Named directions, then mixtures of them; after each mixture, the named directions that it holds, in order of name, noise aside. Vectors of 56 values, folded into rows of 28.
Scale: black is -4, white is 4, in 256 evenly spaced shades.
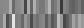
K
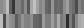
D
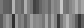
D, K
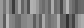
D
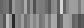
K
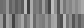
D, K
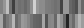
D, K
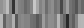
D, K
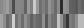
D, K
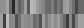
D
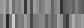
K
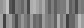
D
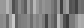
D, K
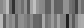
D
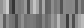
D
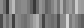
D, K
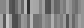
D, K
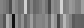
K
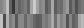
D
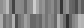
D, K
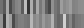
D, K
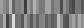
K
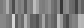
D, K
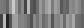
D, K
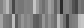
D, K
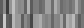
D, K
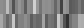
D, K
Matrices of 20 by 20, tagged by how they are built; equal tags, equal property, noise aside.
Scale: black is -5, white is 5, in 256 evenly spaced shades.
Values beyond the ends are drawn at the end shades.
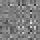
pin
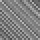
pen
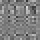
pin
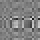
pin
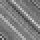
pen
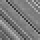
pen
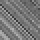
pen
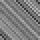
pen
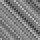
pen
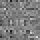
pin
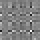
pin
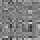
pin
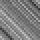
pen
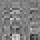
pin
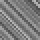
pen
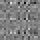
pin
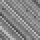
pen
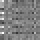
pin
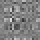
pin
